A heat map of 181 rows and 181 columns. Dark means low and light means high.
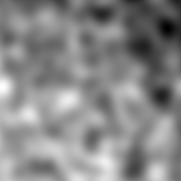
Grain: smooth. Odd rows or columns: none. Ninth with the lowest average: top right. Lone odd cells: none. Histogram: bell-shaped. Slope: up to the bottom left. Stripes: none.
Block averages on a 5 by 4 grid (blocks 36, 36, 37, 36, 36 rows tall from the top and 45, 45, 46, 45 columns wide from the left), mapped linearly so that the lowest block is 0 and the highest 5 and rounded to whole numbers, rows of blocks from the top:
3 3 2 0 | 3 3 2 1 | 4 4 4 2 | 5 4 4 4 | 4 5 5 4
